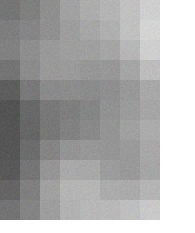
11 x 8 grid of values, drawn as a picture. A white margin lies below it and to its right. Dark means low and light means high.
The ninth with the highest average is the top right. The field climbs toward the right. There are no regular stripes. Overall the values sit about 60% of the way up the scale.
